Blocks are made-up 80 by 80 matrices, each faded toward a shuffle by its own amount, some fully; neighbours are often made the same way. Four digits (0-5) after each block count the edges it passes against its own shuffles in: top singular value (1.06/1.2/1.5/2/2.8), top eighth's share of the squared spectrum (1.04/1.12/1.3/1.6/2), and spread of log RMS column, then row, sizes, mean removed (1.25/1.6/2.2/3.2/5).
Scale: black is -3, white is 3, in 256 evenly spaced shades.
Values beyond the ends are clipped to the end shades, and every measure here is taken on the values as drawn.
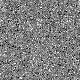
2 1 0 0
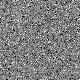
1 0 0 0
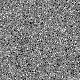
0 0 0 0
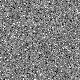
0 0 0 0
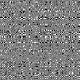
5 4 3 3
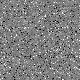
2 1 0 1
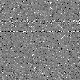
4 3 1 2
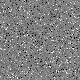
0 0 0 0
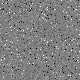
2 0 0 0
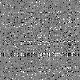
4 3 2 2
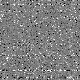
4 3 0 2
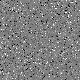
0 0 0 0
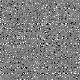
4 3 1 2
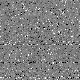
3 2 0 2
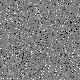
1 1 0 0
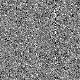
1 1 2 0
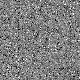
0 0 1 0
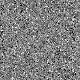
0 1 2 0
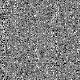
1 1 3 0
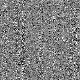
1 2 3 0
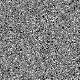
0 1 2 0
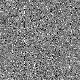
1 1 1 0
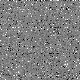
3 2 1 1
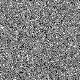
0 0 0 1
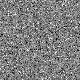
0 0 0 1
